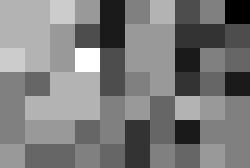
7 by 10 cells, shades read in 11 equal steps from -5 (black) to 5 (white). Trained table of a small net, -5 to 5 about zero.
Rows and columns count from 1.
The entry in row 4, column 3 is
2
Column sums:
8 7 9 7 -13 -3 3 -15 -2 -12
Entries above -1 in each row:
7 5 7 5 9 6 5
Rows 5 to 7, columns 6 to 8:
1 -1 2 / -3 -1 -4 / -3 0 -1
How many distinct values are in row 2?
5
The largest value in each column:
3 2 3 5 0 1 2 2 1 0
